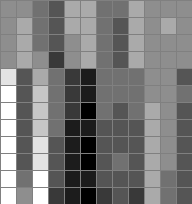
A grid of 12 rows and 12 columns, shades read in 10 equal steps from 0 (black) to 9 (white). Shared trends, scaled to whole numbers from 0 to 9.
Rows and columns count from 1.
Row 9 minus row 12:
0 -2 -1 1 0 0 1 0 1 0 1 0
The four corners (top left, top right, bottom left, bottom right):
5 5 9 3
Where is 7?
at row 6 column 3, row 7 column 3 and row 8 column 3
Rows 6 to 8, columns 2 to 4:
3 7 4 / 3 7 4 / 3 7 4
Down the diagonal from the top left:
5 6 4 2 2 1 4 3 3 6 4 3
